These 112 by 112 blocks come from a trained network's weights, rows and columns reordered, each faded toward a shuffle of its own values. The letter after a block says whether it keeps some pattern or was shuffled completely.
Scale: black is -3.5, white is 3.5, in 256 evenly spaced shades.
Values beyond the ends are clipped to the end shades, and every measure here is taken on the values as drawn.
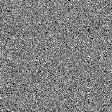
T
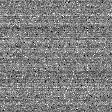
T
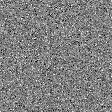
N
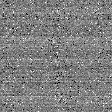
T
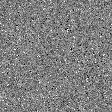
N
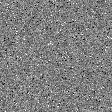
N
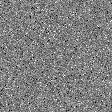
N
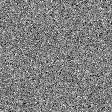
N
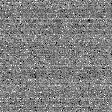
T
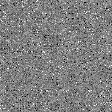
T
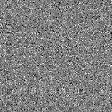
T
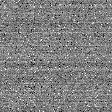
T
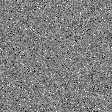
N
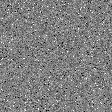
N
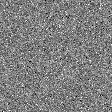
N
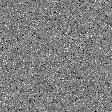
N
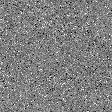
N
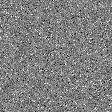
N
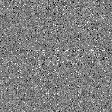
T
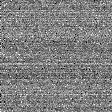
T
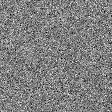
N
